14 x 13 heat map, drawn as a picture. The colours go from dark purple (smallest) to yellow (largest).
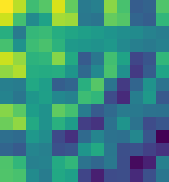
Histogram: bell-shaped. Odd rows or columns: none. Ninth with the highest average: top left. Slope: up to the top left. Rings: centred on the top left. Ninth with the lowest average: bottom right.
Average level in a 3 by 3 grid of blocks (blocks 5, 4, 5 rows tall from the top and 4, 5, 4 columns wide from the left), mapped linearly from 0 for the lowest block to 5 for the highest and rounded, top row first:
542 / 431 / 310
